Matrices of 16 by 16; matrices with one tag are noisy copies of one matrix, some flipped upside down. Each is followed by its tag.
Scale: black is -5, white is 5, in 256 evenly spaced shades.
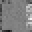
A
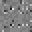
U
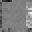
A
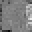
A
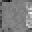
A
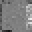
A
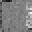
A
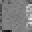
A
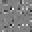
U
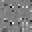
U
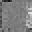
A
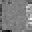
A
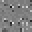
U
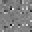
U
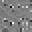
U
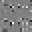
U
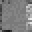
A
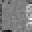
A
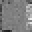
A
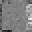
A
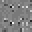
U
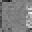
A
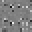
U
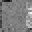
A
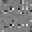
U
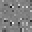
U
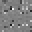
U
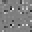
U
